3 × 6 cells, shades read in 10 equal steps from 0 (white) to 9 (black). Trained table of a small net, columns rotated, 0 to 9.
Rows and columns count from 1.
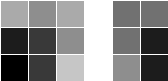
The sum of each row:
20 32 30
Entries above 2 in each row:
5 5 4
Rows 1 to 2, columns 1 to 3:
3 4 3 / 8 7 4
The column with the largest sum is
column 6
